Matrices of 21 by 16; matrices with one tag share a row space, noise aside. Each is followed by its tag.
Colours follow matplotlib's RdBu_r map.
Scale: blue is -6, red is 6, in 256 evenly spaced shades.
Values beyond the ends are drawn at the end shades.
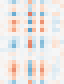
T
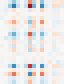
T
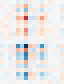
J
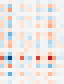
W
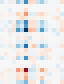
J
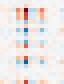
J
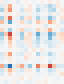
W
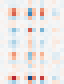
T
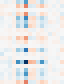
J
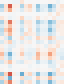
W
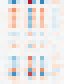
T
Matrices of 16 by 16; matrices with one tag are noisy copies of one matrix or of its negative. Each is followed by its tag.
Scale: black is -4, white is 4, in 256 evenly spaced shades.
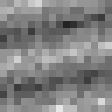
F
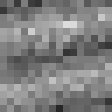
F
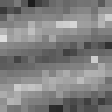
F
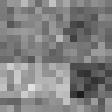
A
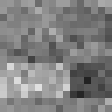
A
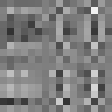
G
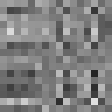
G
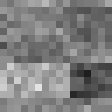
A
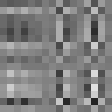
G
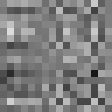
G
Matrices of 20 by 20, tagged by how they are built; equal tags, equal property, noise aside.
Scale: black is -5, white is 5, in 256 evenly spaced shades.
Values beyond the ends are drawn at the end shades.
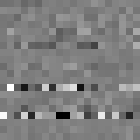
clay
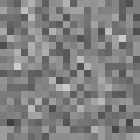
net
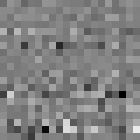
clay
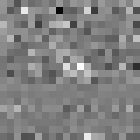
clay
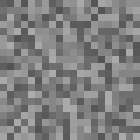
net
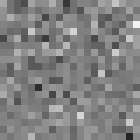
net
